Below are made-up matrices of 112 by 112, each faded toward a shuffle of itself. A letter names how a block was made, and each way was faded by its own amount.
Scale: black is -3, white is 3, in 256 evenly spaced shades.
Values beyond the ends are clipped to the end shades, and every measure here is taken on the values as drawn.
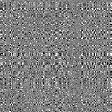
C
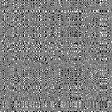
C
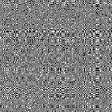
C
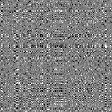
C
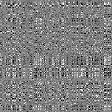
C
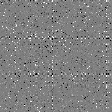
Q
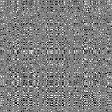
C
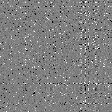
Q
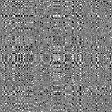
C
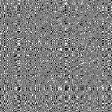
C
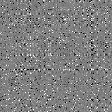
Q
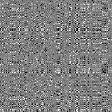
C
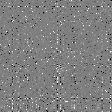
Q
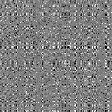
C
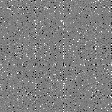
Q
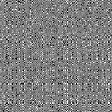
C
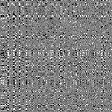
C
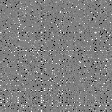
Q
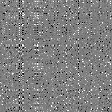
Q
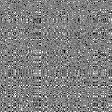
C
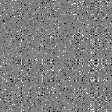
Q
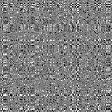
C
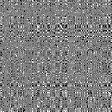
C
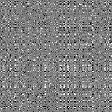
C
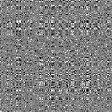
C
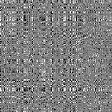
C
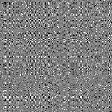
C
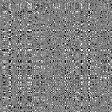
C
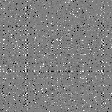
Q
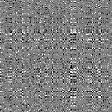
C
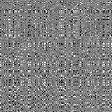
C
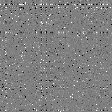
Q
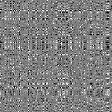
C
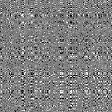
C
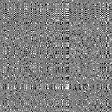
C
